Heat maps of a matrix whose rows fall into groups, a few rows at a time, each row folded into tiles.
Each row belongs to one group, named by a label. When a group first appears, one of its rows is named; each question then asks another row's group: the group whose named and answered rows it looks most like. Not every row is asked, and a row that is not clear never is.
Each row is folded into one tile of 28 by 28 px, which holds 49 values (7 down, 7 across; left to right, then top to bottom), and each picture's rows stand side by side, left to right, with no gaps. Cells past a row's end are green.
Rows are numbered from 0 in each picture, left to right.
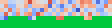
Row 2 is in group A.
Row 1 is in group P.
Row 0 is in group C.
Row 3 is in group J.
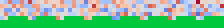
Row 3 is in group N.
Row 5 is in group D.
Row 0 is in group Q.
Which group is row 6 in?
A
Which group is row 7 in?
C
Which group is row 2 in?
J
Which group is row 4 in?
P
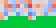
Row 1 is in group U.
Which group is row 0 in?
J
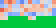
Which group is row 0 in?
N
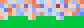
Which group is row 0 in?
J
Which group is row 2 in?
U
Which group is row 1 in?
J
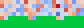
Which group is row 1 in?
A
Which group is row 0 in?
A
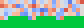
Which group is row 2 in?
U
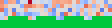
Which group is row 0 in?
P
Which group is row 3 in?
Q
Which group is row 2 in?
P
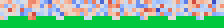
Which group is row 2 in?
P
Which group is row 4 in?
Q
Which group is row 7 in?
P
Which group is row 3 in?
A
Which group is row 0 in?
U
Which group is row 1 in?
J
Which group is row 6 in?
A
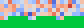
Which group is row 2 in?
P
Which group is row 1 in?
Q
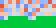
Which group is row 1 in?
C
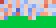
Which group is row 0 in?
C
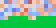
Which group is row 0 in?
Q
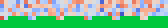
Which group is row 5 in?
N
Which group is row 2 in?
D
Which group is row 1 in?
Q
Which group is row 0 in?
J
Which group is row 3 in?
A
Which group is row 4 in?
D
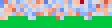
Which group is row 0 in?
N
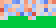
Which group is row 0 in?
A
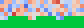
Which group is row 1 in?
J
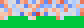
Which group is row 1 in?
P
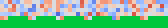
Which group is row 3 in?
D
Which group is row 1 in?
D
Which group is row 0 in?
A
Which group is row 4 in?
Q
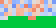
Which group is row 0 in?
C
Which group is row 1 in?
N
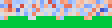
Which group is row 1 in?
C
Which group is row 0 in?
N
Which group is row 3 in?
A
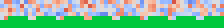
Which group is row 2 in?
U
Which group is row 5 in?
N
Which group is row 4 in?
C
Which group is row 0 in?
N
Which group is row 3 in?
J
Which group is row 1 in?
J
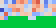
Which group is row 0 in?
D
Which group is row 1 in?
N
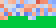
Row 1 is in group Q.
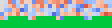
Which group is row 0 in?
D
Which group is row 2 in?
D
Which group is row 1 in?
P
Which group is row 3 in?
Q
